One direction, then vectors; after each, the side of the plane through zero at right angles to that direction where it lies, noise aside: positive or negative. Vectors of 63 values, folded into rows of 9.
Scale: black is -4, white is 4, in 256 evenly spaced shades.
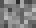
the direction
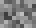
negative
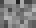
positive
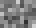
negative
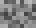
negative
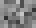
negative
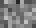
positive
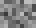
negative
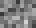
positive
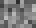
positive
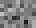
negative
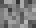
positive
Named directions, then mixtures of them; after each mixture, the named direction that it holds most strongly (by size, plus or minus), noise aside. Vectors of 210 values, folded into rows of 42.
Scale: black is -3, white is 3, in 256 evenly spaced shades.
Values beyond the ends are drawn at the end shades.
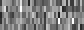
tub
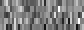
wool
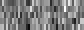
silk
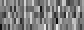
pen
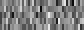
tub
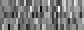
silk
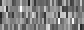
tub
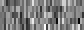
silk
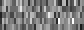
tub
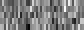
silk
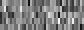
tub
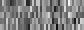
silk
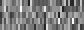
tub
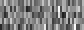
pen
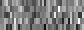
wool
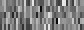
pen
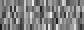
pen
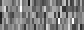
tub
